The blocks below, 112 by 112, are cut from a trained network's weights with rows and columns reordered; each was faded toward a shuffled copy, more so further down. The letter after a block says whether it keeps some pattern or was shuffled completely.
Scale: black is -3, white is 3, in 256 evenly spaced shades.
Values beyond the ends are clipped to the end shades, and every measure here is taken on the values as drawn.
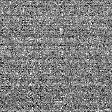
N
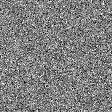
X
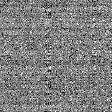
N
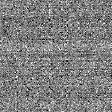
N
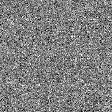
N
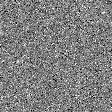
X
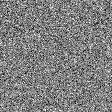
X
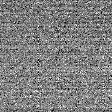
N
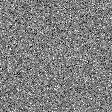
X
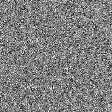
N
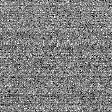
N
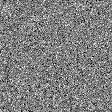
X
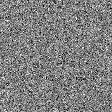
X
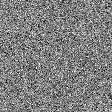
X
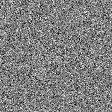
X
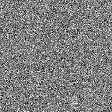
N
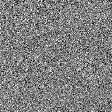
N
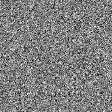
N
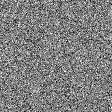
X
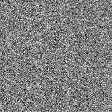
N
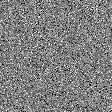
X
